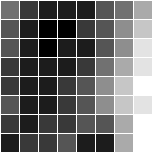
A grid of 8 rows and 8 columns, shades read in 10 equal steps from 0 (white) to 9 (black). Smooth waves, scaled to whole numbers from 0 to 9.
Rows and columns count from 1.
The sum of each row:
50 51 50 47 42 42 44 47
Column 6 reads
6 6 6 5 4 4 6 8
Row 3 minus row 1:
1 1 1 0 0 0 -1 -2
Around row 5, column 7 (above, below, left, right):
3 2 4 0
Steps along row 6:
up same down down down down down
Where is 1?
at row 3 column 8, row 4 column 8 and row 6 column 8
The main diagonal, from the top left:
5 8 9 8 6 4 3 0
